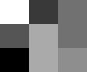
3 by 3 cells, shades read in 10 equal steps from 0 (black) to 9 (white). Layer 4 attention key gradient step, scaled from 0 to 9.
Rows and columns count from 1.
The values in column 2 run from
2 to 6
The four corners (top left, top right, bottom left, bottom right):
9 4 0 5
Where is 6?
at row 2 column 2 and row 3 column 2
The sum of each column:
12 14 13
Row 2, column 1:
3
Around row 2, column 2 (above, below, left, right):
2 6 3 4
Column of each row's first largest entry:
1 2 2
